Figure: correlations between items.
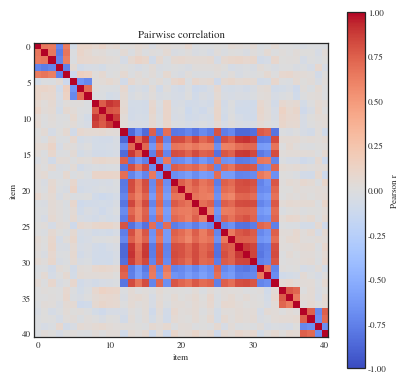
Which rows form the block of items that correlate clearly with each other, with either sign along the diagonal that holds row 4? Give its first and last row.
0 to 4
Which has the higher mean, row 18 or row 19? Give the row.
19
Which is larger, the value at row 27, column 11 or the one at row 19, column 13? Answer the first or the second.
the second
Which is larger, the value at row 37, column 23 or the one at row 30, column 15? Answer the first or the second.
the second
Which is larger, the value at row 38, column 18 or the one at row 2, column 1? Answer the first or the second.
the second
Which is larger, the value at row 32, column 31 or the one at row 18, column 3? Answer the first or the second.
the first
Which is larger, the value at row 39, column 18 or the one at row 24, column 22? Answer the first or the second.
the second
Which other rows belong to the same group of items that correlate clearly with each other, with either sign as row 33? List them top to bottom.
12, 13, 14, 15, 16, 17, 18, 19, 20, 21, 22, 23, 24, 25, 26, 27, 28, 29, 30, 31, 32
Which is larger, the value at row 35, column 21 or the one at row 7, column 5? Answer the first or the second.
the first
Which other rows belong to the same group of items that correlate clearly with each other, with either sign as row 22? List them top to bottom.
12, 13, 14, 15, 16, 17, 18, 19, 20, 21, 23, 24, 25, 26, 27, 28, 29, 30, 31, 32, 33
